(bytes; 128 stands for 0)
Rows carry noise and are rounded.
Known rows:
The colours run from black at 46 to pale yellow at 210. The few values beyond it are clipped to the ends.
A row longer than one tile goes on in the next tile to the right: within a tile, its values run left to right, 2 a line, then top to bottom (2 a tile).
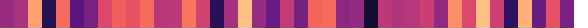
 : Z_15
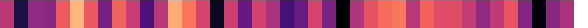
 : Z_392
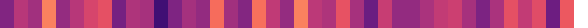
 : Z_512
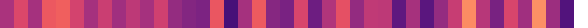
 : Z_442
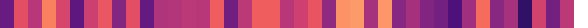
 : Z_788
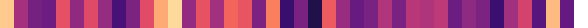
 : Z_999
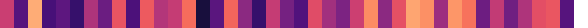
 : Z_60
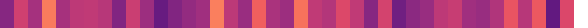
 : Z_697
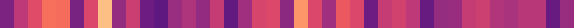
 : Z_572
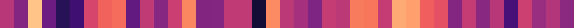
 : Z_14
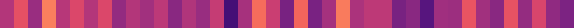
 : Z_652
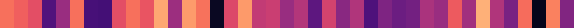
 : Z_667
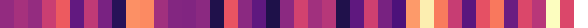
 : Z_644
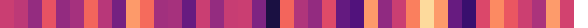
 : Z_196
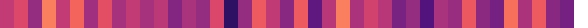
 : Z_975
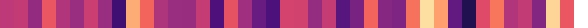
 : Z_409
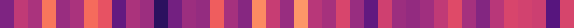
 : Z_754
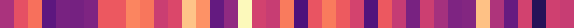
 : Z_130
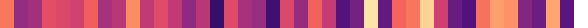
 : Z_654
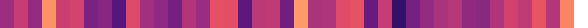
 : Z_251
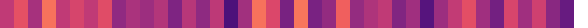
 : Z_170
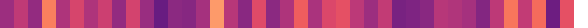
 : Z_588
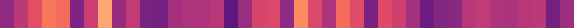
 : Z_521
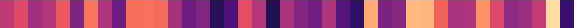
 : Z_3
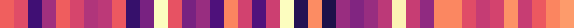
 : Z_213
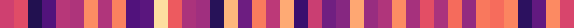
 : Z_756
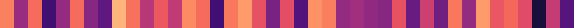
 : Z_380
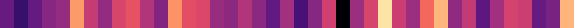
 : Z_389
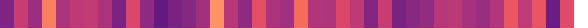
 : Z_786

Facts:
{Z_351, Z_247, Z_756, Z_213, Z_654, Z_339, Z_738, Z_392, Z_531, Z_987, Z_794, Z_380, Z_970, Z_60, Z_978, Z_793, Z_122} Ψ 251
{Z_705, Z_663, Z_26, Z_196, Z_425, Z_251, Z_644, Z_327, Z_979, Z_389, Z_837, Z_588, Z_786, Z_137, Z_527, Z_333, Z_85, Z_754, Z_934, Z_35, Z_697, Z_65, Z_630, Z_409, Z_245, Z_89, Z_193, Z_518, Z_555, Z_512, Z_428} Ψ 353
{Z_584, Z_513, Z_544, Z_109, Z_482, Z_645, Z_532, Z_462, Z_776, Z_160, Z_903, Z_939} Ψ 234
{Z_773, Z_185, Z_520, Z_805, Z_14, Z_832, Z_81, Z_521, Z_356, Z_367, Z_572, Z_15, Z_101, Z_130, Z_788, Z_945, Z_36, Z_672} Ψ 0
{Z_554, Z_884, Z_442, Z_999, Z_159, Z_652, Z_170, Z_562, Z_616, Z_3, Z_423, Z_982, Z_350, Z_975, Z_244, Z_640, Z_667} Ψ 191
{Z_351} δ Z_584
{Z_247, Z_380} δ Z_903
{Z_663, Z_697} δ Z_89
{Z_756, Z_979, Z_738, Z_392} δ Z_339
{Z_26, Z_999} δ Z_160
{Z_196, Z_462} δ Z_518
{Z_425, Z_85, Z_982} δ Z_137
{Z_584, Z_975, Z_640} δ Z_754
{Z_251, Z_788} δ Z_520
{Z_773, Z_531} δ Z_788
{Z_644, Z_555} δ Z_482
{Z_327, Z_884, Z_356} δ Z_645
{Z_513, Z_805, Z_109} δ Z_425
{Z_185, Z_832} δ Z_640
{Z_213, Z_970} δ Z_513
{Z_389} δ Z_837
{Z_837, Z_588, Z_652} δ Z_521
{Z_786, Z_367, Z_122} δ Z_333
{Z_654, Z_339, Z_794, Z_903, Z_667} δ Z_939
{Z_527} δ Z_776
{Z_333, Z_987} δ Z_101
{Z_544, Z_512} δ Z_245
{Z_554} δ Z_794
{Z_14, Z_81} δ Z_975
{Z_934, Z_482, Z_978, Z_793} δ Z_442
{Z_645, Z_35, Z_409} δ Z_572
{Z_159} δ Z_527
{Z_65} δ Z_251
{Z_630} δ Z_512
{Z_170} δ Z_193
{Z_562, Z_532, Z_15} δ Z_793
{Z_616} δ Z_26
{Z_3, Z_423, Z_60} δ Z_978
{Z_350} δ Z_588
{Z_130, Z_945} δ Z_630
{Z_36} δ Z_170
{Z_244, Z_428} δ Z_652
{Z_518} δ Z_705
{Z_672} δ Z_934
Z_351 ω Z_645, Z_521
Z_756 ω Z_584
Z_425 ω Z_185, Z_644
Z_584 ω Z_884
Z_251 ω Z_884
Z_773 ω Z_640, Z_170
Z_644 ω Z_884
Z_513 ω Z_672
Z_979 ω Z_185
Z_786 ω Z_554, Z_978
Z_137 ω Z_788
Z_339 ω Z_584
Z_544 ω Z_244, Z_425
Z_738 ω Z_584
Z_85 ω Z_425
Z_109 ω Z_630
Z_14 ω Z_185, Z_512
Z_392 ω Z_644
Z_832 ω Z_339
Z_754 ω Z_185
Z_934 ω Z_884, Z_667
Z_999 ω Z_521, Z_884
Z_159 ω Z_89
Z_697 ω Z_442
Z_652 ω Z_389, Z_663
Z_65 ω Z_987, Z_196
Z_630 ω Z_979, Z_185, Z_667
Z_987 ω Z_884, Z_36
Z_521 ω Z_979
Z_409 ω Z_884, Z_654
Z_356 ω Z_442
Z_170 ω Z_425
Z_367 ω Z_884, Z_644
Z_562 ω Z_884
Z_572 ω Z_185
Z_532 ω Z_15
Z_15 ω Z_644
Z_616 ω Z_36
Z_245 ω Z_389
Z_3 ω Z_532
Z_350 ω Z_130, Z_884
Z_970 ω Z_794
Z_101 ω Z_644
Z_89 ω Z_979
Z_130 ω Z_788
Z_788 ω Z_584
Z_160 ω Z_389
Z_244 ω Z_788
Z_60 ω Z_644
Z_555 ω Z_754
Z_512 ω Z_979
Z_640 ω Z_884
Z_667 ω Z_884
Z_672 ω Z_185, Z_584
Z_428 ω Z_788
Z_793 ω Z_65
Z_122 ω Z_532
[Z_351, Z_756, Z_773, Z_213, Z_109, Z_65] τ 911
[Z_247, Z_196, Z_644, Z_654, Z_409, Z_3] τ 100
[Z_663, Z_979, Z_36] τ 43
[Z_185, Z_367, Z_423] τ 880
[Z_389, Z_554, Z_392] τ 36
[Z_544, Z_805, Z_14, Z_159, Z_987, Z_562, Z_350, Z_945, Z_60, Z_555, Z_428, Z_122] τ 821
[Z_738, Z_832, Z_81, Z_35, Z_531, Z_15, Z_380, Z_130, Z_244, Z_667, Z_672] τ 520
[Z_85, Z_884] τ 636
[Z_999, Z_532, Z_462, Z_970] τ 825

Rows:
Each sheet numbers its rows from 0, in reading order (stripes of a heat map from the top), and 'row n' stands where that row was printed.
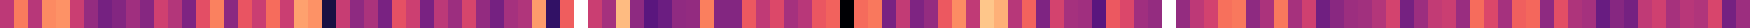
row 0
Z_513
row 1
Z_805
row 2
Z_356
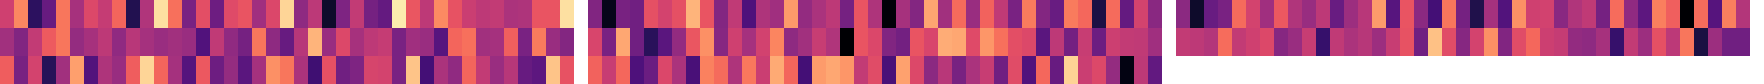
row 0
Z_109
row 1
Z_185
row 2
Z_367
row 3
Z_793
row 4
Z_945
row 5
Z_339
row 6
Z_884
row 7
Z_738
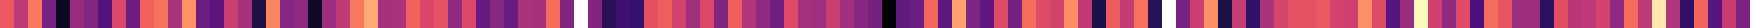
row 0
Z_350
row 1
Z_423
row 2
Z_672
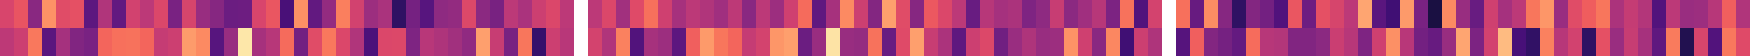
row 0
Z_640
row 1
Z_160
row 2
Z_987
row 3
Z_832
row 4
Z_81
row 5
Z_663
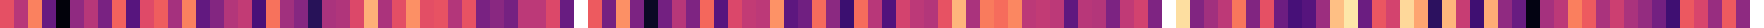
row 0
Z_159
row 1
Z_122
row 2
Z_970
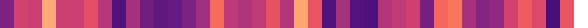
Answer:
Z_425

